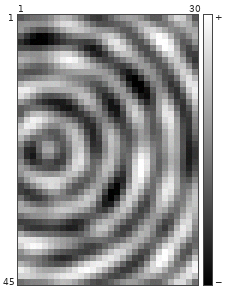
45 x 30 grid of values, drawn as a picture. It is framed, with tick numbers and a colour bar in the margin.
There is no overall slope. The texture is blotchy. On average the colour sits 50% of the way up the scale. No row or column stands out. Rings spread out from the middle left.
